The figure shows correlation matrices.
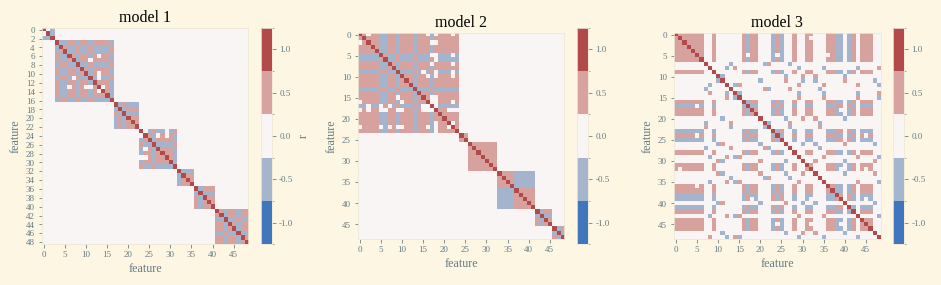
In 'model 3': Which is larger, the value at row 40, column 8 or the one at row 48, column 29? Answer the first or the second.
the first
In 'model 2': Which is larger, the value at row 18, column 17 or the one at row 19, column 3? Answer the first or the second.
the second
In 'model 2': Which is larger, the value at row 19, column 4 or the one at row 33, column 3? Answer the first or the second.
the first
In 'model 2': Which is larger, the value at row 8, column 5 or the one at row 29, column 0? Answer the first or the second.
the second
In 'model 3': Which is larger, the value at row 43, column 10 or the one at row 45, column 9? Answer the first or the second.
the second
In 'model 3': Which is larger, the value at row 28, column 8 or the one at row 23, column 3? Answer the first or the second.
the first
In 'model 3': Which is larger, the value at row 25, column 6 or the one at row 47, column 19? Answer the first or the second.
the second
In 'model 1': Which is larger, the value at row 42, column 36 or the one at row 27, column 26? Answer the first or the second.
the first
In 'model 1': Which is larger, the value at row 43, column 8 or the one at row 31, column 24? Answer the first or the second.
the first
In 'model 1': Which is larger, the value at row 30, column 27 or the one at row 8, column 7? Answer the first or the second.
the first
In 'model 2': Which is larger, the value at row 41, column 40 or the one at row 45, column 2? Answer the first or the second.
the first
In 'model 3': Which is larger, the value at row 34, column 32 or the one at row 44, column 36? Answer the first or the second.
the second
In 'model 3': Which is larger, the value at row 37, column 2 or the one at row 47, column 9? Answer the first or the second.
the first
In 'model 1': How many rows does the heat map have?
49
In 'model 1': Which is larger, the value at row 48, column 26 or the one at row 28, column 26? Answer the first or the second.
the first
